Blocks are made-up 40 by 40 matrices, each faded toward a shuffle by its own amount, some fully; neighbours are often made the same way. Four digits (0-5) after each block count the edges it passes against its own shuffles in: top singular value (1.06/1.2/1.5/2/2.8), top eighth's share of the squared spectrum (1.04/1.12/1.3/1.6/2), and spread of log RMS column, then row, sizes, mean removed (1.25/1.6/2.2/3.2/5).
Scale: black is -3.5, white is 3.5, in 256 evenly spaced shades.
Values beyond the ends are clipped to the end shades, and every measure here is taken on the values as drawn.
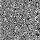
1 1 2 0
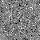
0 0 0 0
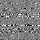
2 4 0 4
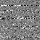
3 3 0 3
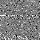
2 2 0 2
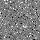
0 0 0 0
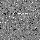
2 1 0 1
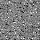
0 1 0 0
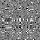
4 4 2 2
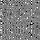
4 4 2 1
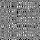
4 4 2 2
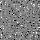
3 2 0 1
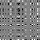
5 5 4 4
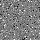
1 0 0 0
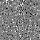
3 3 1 1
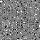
3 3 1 1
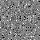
3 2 0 1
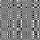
5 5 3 3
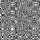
3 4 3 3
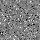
0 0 0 0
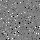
1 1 0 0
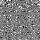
1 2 0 3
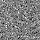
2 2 0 0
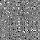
3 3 1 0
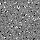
0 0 0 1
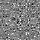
3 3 2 0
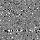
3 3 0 2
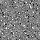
0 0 0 0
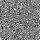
2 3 1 0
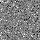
0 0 0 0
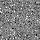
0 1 0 0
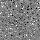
1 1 0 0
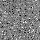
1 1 0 0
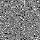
2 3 1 1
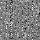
1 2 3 0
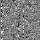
2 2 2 0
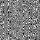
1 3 3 0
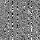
2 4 3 0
